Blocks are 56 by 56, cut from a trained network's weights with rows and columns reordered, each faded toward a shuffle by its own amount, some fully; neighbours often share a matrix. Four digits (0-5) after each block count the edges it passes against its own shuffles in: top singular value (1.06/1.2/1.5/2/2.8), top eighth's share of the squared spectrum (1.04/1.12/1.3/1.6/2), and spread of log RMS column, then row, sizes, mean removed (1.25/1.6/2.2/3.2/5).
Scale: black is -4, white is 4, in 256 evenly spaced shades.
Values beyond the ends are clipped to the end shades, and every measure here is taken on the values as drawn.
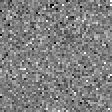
1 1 0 0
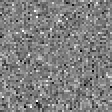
2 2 0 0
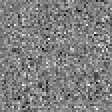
3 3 1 1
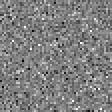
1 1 0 0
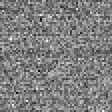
2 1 0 0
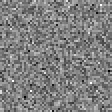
0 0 0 0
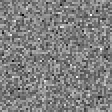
0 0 0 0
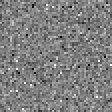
0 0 0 1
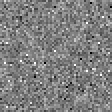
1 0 0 0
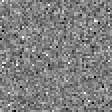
0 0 0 0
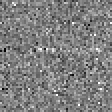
2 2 0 1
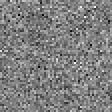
1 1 0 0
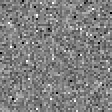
0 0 0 0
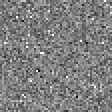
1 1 0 0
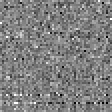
3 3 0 2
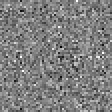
2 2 1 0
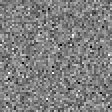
1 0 0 0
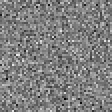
1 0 0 0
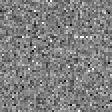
1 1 0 0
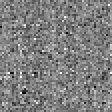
2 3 1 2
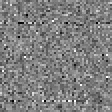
2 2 0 2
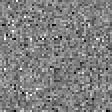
2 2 0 2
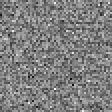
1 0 0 0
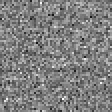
1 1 0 0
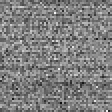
3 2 0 0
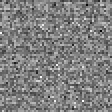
2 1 0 0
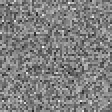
1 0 0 0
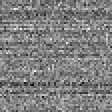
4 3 0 2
